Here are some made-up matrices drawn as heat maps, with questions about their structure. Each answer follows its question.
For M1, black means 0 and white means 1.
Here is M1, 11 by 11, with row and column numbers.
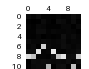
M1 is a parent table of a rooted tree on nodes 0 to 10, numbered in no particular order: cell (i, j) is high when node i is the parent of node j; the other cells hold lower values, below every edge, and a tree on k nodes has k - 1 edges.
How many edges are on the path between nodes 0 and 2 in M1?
3
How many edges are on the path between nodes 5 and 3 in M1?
4
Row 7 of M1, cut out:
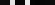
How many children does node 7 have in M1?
2
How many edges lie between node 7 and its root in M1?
1
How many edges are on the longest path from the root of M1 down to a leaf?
2
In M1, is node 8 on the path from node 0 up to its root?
yes
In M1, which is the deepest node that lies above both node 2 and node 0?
8
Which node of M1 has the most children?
8
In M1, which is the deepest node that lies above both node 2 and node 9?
8
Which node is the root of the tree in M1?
8
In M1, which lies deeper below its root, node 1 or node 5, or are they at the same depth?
node 5
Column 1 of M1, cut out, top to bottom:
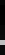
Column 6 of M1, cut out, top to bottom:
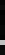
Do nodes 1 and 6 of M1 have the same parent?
yes
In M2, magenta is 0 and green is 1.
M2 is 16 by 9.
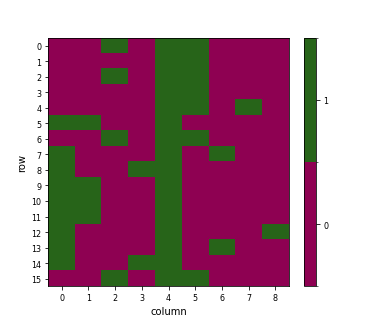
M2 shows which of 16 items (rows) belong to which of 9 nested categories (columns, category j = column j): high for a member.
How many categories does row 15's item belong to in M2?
3
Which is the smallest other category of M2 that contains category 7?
5
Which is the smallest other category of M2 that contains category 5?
4
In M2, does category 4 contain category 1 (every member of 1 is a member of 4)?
yes
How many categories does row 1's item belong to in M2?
2
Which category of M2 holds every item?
4
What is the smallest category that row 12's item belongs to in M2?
8
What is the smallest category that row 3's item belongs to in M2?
5
